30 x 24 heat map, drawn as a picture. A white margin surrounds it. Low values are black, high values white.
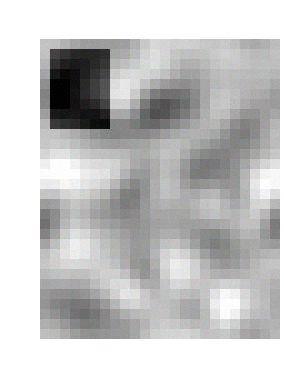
Values change most from cell to cell in the top left. An odd patch, lower than its surroundings, sits in the top left. Most values sit high, with a long tail of low ones. The field is mottled with small blotches. The halves do not mirror each other. The ninth with the lowest average is the top left.
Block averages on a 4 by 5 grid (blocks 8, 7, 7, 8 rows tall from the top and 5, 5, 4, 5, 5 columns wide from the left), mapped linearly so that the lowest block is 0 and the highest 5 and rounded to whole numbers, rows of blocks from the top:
0 3 4 4 4 | 5 4 4 3 4 | 5 4 4 4 4 | 4 4 5 5 5
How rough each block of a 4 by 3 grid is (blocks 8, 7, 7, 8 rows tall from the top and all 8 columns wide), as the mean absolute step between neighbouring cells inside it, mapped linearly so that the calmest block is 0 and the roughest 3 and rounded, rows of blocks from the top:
310 | 211 | 101 | 111
